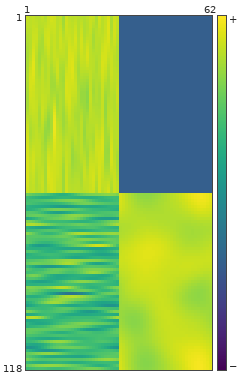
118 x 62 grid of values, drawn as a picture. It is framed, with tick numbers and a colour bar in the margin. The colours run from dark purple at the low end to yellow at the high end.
The table splits into 2 rows of 2 panels. Panel 1,1: very high, streaked downward, faint in contrast. Panel 1,2: low, flat. Panel 2,1: high, streaked across. Panel 2,2: very high, smooth, faint in contrast.
